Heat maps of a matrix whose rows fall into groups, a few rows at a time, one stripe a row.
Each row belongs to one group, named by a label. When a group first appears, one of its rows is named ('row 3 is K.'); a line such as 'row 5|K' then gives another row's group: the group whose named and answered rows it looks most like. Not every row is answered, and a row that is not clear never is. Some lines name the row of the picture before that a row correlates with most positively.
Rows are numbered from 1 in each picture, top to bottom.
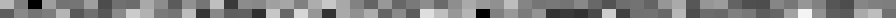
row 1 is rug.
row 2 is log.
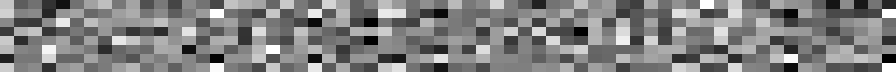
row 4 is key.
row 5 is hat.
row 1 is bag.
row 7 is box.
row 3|hat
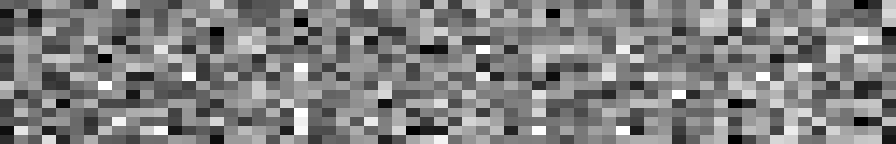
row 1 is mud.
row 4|box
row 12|box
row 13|log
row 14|mud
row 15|log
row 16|box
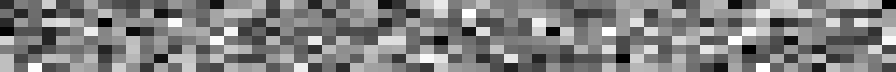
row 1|box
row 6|bag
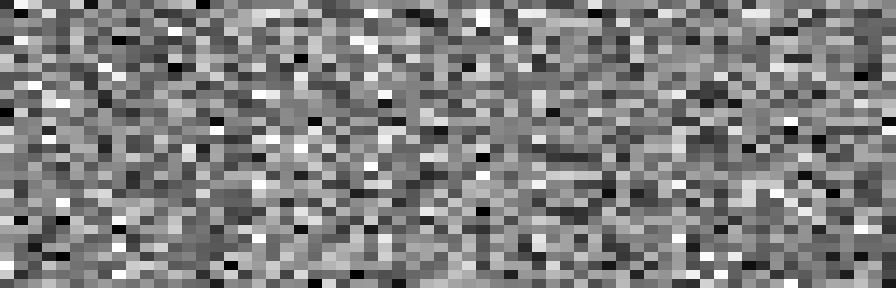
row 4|bag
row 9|mud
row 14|box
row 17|rug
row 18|log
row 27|key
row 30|rug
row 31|hat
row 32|box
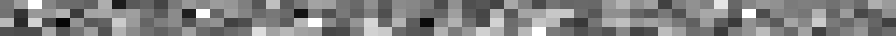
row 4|key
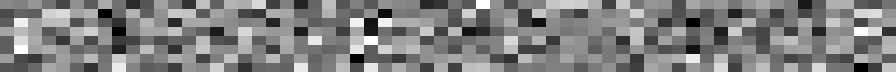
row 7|hat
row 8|mud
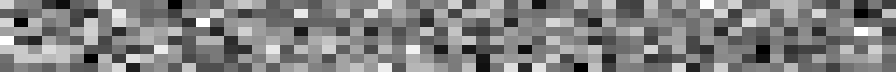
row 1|bag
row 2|mud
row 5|rug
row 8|key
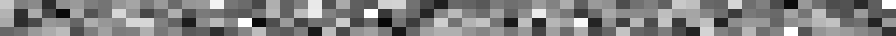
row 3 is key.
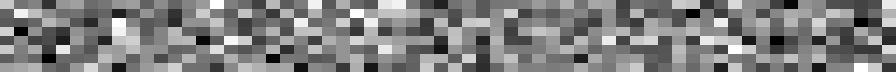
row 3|mud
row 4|hat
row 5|bag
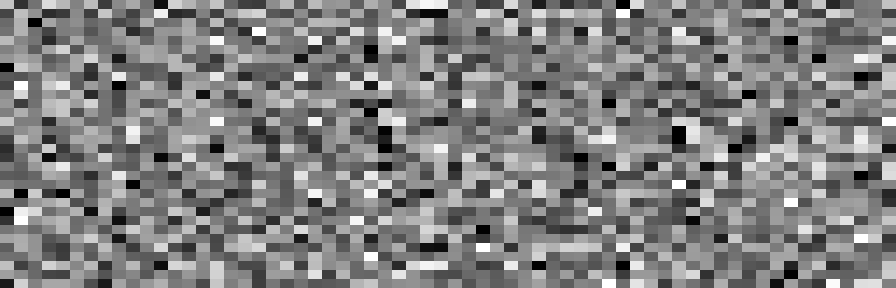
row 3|rug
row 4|key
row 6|hat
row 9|mud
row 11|rug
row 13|hat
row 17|box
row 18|key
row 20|mud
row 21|key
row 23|box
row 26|log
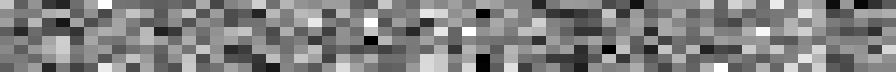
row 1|bag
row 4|key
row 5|hat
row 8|key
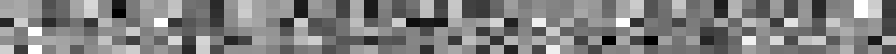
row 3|log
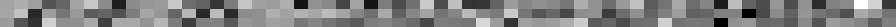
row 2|rug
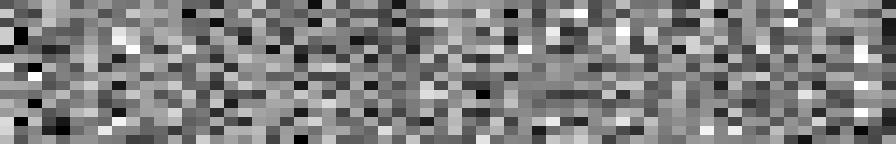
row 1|box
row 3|box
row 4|hat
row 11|log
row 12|rug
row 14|hat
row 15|bag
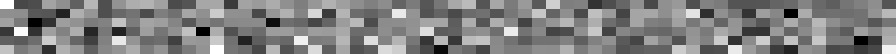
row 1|rug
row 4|rug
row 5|mud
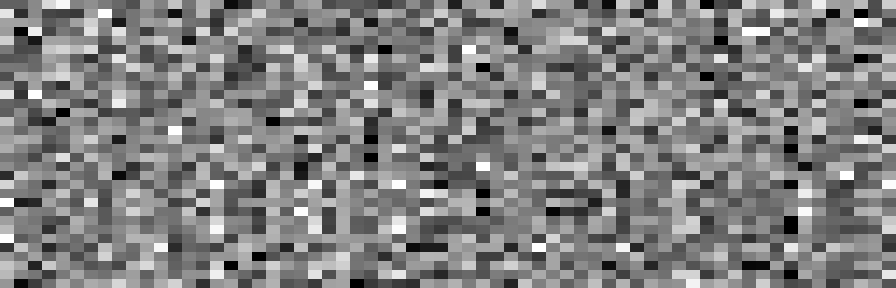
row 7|mud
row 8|log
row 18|hat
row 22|log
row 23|rug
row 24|log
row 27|rug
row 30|rug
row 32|hat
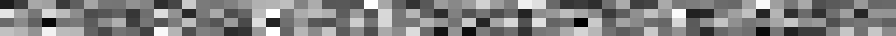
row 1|key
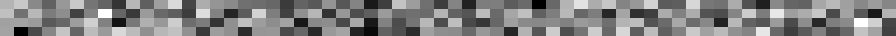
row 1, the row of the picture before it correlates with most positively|4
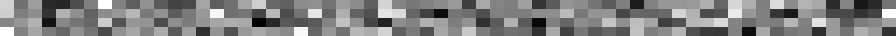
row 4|rug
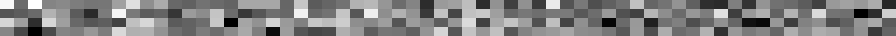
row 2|mud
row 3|rug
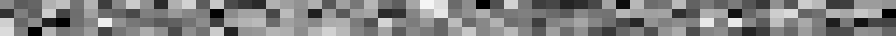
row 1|log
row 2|box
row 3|bag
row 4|rug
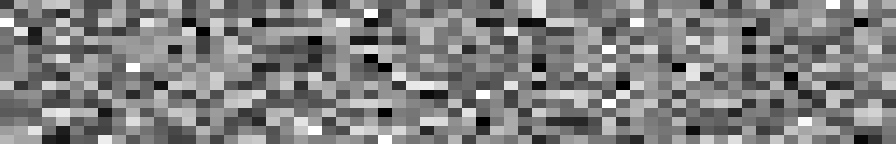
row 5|hat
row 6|bag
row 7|hat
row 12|bag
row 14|log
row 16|bag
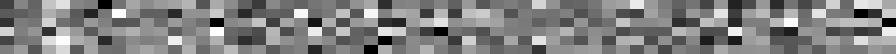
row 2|mud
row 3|box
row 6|hat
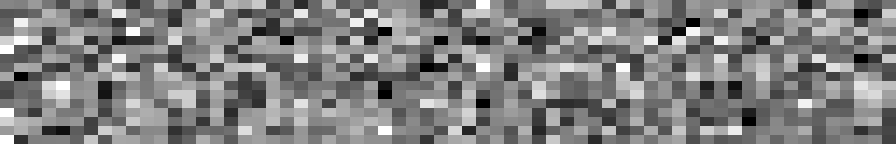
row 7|mud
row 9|hat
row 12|log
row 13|rug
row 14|rug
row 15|bag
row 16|rug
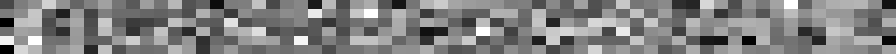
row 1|box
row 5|rug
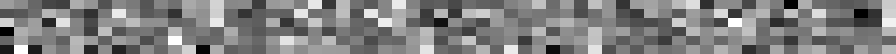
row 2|mud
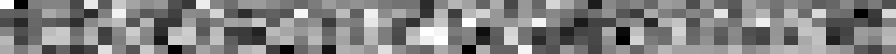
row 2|mud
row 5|log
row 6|bag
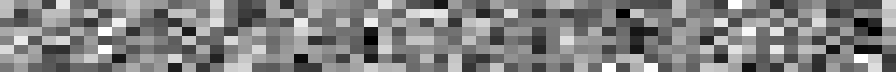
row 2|log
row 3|mud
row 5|hat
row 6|bag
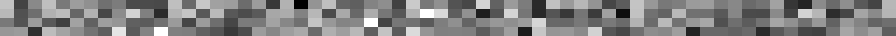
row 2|log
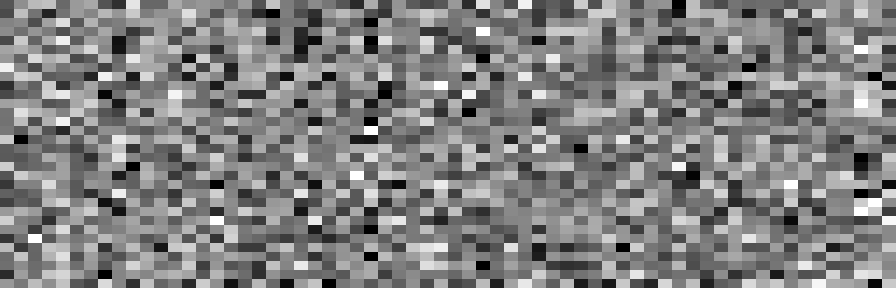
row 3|hat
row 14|hat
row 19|key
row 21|box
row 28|log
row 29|hat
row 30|log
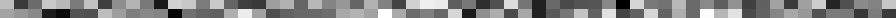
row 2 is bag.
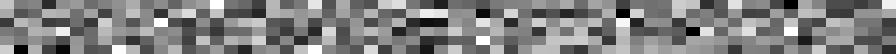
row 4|box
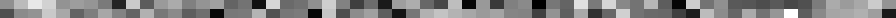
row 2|box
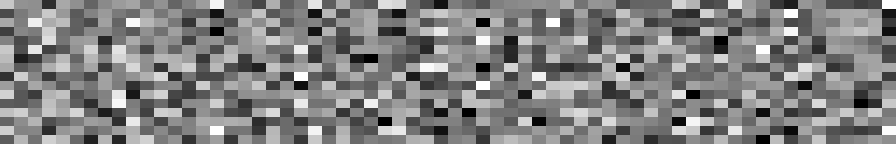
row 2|box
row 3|rug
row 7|hat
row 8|log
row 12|mud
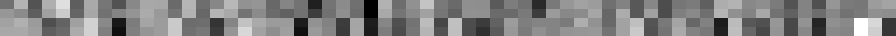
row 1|hat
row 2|hat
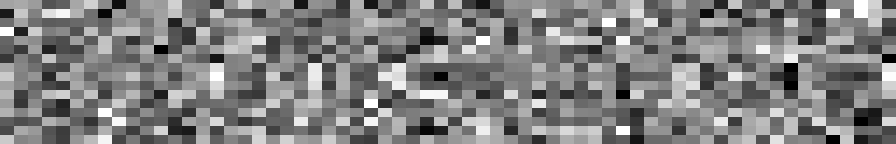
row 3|bag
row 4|rug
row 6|key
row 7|box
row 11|log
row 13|bag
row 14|mud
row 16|bag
